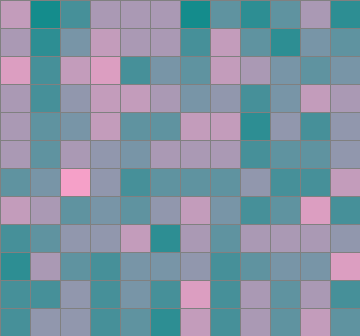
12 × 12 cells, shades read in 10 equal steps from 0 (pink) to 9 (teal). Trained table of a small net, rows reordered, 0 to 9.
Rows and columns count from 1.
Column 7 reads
9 7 6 5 2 3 6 2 3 4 1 2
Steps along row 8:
up up down up down down up up down down up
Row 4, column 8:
4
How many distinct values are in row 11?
6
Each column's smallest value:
1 3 0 1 2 3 1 2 3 3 1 1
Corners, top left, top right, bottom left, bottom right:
2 8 7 6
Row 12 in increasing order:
2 2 3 4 4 6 6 6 7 7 7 8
